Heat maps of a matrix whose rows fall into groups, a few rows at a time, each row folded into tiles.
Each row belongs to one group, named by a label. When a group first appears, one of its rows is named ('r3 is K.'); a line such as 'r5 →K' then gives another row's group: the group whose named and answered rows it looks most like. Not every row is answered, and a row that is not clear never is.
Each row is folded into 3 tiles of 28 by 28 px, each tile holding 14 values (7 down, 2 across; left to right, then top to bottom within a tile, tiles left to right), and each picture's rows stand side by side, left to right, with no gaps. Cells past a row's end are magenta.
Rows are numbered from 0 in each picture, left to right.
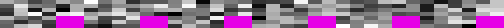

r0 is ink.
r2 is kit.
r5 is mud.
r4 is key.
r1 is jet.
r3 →mud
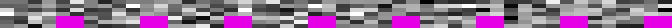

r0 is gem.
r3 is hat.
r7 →kit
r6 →mud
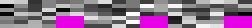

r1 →hat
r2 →key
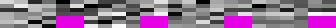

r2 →kit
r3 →ink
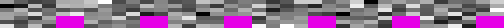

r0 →ink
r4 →kit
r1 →hat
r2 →key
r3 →key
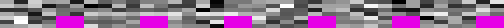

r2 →ink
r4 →hat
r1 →ink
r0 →key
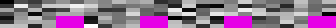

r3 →gem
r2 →gem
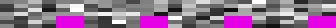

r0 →jet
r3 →jet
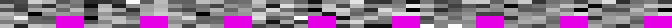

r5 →key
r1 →mud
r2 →key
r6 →kit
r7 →kit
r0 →key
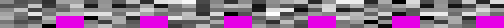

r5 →gem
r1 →gem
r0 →ink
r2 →hat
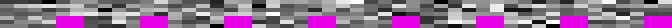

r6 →hat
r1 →gem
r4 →hat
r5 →mud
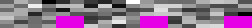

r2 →key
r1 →mud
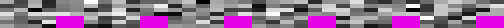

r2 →kit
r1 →jet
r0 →ink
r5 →jet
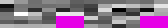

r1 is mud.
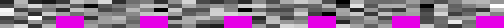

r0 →gem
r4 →gem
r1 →kit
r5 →mud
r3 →key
